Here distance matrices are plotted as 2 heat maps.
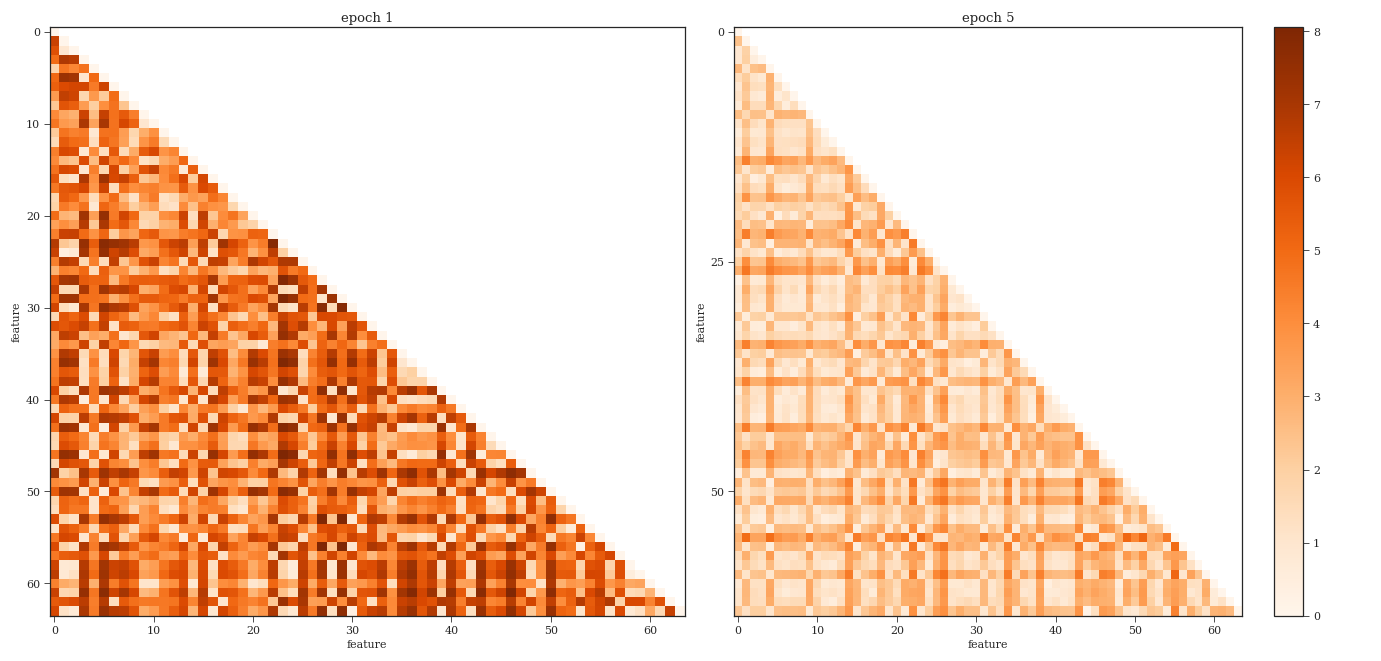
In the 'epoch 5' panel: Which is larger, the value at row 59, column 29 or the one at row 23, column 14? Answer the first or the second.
the second
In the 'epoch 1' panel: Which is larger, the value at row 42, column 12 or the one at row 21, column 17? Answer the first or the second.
the first
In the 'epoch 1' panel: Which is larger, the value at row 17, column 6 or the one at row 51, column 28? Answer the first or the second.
the second
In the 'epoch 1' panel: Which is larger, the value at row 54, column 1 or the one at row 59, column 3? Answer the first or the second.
the second
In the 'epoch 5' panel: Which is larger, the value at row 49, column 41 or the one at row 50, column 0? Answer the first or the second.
the first
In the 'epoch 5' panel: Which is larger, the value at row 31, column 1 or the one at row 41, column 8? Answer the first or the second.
the second
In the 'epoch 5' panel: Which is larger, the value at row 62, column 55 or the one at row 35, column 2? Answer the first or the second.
the first
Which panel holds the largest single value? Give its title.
epoch 1
